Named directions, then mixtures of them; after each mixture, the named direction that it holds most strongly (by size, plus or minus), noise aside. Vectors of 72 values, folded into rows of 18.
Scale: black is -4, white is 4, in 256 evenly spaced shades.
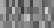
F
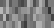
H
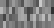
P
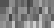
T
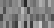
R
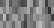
H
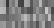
F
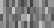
F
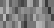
H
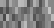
H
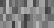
H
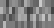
P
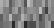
T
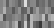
R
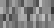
P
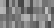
F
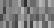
R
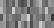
F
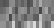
T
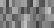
H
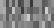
F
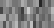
P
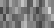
H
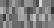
P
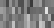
F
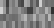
P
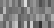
R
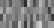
R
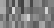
F
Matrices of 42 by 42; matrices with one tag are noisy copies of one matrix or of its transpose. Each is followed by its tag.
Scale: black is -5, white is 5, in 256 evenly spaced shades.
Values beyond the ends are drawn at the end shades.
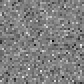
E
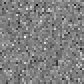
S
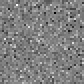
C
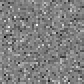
S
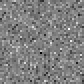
E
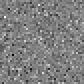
C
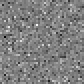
S
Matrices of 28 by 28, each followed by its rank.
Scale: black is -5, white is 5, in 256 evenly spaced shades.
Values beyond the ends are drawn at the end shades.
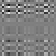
one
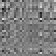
three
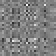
three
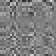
three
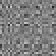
three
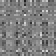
three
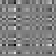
one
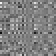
three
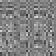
three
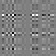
one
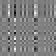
one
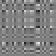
one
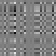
one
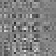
three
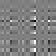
one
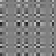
one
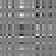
one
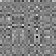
three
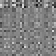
three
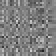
three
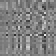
three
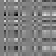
one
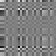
one
